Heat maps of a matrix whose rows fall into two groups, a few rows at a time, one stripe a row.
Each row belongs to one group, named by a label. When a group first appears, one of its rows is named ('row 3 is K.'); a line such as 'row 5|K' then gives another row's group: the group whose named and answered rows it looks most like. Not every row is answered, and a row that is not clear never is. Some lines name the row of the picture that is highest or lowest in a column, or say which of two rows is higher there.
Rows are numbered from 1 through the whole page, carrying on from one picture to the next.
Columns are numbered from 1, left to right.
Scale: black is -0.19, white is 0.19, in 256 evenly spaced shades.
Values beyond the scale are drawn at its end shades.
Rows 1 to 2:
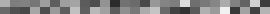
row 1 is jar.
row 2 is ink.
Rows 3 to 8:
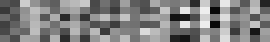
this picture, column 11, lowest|7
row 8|ink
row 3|jar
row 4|jar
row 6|jar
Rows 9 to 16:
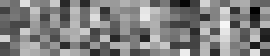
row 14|jar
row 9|ink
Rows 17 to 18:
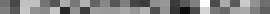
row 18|ink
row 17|jar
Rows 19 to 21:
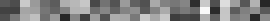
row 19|jar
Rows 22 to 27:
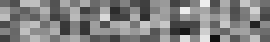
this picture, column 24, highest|26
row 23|jar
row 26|ink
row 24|jar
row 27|jar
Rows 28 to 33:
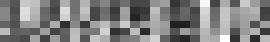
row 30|jar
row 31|ink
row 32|jar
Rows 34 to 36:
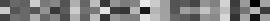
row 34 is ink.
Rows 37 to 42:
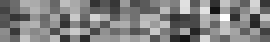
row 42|ink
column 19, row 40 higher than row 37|No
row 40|ink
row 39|ink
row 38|jar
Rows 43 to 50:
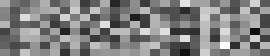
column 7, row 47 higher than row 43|No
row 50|ink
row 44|ink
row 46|jar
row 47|ink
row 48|jar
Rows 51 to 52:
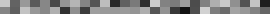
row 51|jar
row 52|ink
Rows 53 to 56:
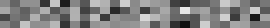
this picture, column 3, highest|56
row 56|ink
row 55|ink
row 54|jar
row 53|ink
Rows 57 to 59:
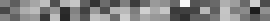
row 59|ink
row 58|ink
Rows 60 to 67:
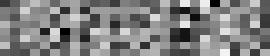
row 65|ink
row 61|ink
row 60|jar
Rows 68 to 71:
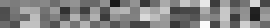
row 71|jar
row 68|jar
